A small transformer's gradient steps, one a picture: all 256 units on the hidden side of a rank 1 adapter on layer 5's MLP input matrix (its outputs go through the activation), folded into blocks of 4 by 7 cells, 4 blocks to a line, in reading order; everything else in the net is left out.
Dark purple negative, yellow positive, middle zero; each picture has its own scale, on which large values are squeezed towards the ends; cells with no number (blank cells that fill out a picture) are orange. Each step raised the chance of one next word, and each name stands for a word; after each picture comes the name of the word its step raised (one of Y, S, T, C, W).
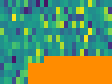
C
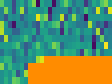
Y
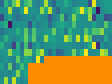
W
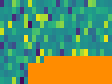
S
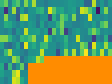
W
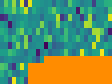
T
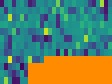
Y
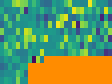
C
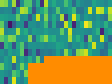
Y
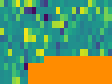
C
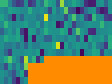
C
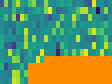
W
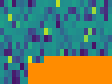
T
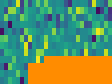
W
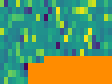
C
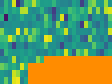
Y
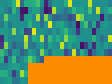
S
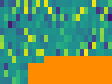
W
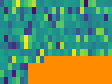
S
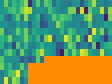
S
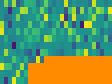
Y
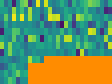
W
